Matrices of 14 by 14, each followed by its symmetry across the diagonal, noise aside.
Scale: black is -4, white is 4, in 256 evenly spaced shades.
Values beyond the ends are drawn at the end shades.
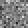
antisymmetric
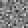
antisymmetric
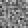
antisymmetric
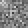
symmetric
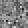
antisymmetric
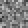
antisymmetric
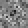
symmetric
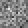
symmetric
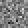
antisymmetric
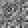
symmetric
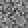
symmetric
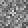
symmetric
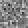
symmetric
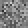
antisymmetric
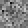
symmetric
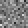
antisymmetric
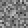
symmetric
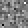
antisymmetric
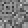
symmetric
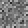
symmetric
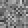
antisymmetric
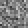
antisymmetric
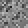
symmetric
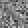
antisymmetric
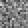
antisymmetric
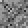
symmetric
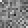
symmetric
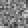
antisymmetric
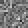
symmetric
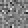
antisymmetric
